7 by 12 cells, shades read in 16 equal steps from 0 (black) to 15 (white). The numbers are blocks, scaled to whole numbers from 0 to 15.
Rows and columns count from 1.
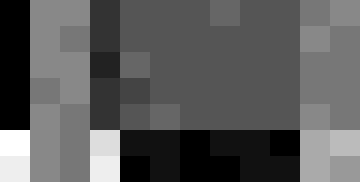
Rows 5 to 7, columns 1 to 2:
0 8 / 15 8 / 14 8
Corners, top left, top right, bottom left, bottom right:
0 8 14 9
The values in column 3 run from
7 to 8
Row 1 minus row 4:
0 1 0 0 1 0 0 1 0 0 0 1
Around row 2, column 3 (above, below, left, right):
8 8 8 3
